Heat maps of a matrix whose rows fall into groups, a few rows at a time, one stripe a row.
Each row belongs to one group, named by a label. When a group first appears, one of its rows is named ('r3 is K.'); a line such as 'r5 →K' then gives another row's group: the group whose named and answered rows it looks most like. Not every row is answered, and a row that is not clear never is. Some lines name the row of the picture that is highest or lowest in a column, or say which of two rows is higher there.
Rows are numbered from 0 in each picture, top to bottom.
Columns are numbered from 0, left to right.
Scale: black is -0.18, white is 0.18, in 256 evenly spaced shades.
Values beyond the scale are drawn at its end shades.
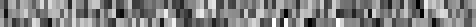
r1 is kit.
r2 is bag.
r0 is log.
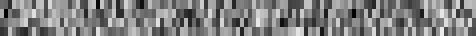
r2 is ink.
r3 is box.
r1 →kit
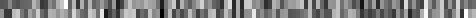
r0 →box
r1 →log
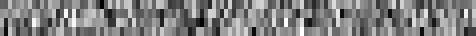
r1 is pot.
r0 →ink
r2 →bag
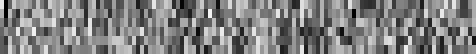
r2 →ink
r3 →kit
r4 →ink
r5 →ink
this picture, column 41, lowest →5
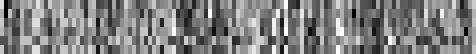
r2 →bag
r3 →bag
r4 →ink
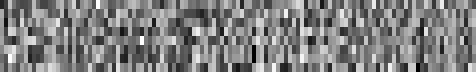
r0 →box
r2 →ink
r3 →pot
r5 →pot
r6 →pot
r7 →ink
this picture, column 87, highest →1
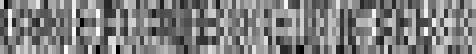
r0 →log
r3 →pot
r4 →ink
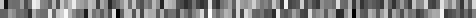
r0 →bag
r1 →box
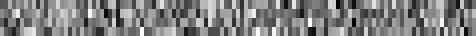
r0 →kit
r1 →log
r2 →box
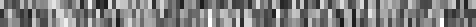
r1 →box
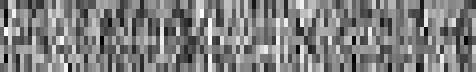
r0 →box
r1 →log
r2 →pot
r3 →pot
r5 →pot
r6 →bag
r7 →box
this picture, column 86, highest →4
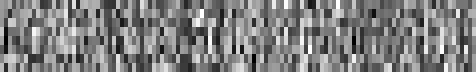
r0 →pot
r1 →log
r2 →pot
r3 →bag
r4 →box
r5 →box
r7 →bag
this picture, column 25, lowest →4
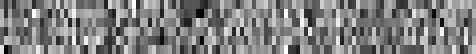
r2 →pot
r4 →pot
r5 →log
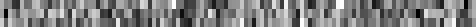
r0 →bag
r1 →log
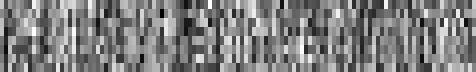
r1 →log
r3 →kit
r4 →box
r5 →box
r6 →box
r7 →ink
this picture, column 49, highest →6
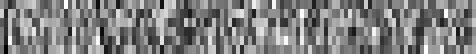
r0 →kit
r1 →bag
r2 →ink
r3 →kit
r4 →pot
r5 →log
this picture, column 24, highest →4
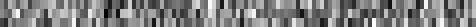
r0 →pot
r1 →log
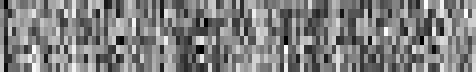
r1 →kit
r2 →ink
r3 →ink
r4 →kit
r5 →bag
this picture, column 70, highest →0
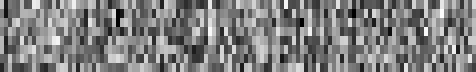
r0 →bag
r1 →kit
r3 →pot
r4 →ink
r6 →ink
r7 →box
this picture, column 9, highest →0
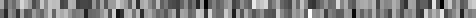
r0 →ink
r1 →box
